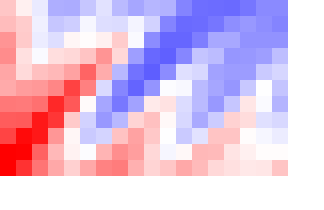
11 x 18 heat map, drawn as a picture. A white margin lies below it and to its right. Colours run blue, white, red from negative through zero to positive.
Overall the values sit about 50% of the way up the scale. Streaks slant up to the right. The top right is the smoothest part. Neither half mirrors the other. There is an overall slope up to the bottom left.
